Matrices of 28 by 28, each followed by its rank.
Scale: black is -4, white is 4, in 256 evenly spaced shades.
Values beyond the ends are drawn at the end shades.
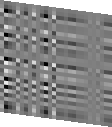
one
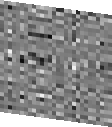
three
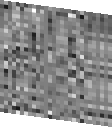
three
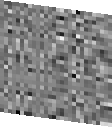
three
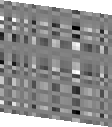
one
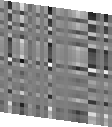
one
